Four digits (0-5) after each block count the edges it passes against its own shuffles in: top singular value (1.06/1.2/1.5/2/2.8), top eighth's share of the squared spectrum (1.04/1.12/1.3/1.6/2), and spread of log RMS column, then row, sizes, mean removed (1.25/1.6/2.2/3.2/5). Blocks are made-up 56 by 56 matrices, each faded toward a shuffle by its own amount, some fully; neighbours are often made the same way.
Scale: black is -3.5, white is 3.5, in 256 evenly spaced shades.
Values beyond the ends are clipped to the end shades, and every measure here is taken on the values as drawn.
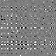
5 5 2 3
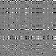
5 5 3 3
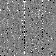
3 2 2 0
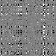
4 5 3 3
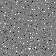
1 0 0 0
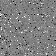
2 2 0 1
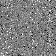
1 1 1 0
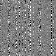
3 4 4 0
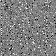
1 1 1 0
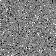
0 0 0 0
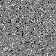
3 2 1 1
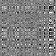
5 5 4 3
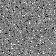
0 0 0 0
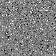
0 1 0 1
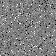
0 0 0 0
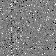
2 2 1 0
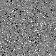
2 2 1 0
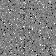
2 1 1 0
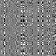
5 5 4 2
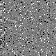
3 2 1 0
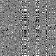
4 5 3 2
